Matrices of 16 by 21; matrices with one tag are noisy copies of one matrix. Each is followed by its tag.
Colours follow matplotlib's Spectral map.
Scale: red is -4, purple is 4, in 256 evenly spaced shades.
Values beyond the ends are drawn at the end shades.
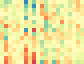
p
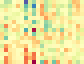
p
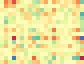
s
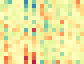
p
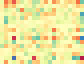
s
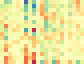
p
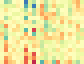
p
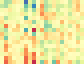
p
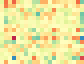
s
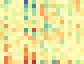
p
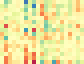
p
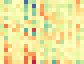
p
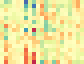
p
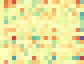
s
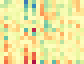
p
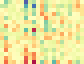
p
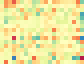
s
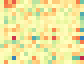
s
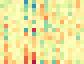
p
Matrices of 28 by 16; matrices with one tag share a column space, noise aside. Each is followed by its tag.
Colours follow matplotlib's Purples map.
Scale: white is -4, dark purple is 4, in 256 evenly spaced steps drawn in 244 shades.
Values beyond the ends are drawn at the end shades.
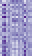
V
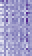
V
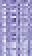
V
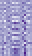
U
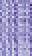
V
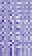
U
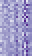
V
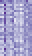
V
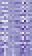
U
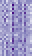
V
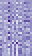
U
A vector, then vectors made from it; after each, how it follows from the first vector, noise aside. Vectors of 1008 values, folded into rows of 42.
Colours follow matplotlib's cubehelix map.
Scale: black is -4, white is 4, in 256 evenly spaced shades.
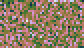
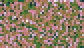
copied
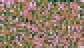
negated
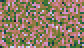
reversed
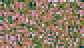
copied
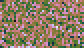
reversed
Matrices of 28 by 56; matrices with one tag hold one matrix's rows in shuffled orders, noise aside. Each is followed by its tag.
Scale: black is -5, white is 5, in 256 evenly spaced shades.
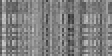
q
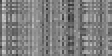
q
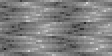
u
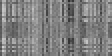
q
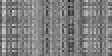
q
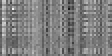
q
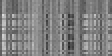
q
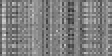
q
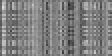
q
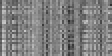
q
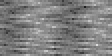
u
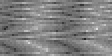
u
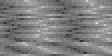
u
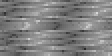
u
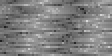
u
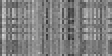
q
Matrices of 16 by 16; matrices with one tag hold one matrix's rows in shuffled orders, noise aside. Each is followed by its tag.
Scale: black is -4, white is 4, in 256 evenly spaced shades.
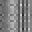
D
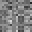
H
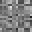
H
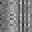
D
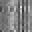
D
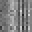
D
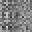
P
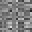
H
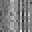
D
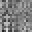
P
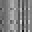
D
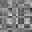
H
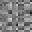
H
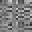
H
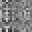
P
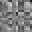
H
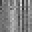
D
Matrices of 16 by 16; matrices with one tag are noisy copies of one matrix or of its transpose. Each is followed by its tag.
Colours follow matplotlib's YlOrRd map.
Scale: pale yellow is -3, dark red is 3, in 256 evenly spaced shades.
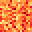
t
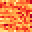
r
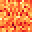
t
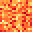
t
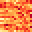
r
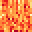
r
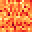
t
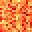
t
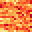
r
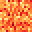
t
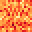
t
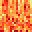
r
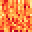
r
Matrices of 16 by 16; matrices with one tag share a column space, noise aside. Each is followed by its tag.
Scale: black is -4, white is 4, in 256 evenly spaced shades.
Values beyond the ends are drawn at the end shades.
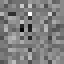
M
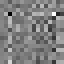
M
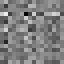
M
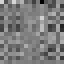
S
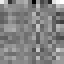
S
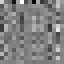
S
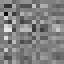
M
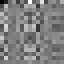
S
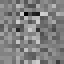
M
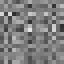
M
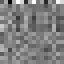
S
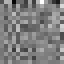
S
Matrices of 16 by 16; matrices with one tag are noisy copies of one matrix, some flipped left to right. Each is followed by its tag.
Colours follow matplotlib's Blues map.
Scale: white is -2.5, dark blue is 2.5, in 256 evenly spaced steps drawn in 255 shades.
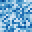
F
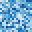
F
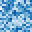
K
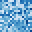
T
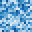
K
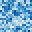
K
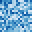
T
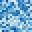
K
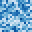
K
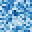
K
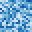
F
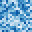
K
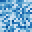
F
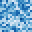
K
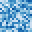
F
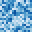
K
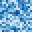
K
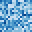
T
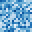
F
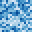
K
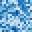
K
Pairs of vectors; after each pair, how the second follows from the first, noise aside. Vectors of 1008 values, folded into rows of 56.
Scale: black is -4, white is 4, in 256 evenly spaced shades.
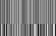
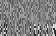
sign-scrambled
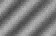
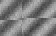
wrapped around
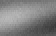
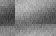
wrapped around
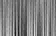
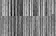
wrapped around
